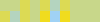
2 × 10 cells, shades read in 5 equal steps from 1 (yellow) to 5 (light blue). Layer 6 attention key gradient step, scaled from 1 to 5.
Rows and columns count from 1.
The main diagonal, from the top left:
3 4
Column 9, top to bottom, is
3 3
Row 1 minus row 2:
1 -1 0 0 1 -1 1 0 0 0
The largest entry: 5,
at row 2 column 6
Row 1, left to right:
3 3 2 3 2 4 2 3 3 3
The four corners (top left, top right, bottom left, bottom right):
3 3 2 3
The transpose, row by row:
3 2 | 3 4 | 2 2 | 3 3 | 2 1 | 4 5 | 2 1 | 3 3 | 3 3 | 3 3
